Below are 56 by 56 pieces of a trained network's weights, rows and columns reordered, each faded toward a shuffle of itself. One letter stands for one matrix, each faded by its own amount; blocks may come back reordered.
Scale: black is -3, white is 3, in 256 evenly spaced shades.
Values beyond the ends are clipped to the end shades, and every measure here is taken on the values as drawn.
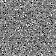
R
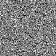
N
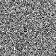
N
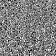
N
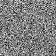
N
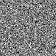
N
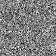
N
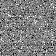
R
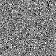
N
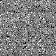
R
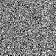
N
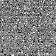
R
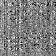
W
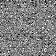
R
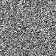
N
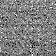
R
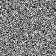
N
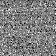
R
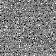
R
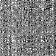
W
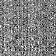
W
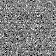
R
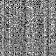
W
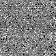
R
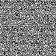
R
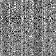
W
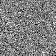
N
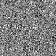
N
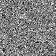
N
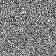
N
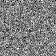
N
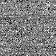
R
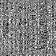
W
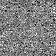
R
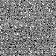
R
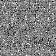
R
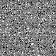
R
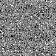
R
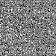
R
